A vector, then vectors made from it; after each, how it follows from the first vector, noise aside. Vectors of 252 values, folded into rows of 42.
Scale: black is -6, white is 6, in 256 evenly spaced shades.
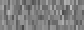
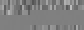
partly zeroed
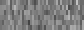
wrapped around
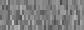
reversed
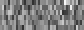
scaled up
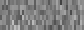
reversed
